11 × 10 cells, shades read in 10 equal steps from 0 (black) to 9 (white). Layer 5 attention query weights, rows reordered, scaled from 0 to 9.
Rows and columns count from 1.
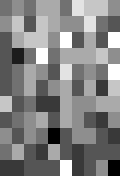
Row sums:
56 53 58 51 51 45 46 42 35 35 32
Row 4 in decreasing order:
9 7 6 6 6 5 4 4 3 1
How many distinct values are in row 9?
5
